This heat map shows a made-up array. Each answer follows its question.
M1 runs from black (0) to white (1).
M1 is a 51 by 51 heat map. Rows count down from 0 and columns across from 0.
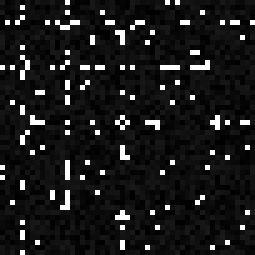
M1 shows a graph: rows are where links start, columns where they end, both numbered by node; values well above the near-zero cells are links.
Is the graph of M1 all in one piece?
no
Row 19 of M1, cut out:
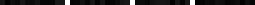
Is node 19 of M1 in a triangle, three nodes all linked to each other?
yes
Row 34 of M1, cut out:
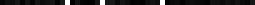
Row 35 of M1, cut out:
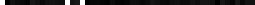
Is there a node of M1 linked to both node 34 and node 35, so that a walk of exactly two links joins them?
yes
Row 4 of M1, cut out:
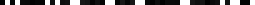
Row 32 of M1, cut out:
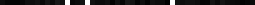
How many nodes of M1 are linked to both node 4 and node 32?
0
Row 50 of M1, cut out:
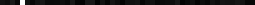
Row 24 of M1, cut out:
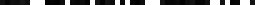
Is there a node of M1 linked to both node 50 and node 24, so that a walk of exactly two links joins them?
no
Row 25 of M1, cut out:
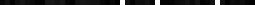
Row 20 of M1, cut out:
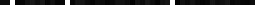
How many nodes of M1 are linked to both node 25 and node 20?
0
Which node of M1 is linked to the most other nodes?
node 13
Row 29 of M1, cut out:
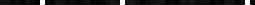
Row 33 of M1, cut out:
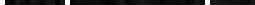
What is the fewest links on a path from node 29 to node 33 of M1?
3
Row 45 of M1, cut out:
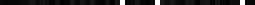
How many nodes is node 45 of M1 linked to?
3
